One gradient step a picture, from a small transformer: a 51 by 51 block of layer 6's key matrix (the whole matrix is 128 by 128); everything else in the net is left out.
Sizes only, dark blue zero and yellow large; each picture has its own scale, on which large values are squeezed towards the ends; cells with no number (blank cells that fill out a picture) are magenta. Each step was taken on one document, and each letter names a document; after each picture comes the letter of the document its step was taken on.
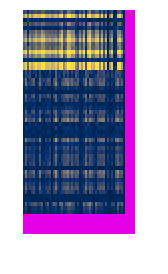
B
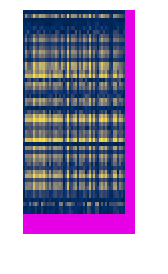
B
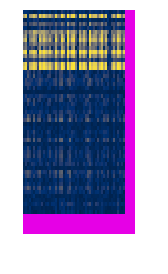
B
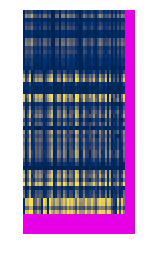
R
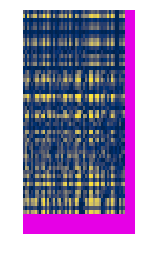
R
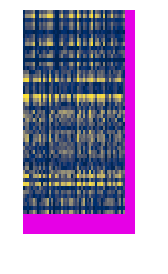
R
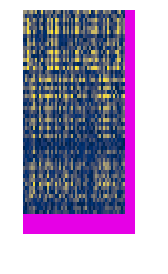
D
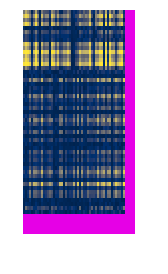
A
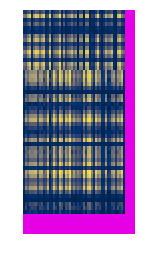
B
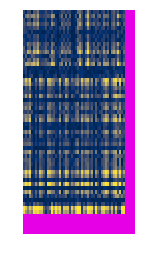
A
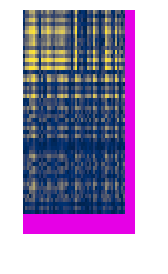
D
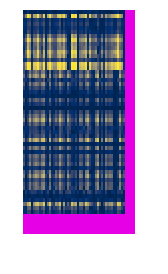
B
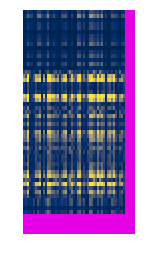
R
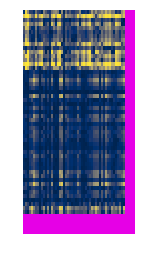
A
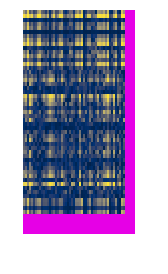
R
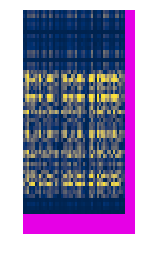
R
